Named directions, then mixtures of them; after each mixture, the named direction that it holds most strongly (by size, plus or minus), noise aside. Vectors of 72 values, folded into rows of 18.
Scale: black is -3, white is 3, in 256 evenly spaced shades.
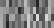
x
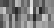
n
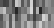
n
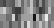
n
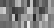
n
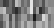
n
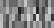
x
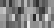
x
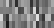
x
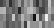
x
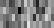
x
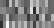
x
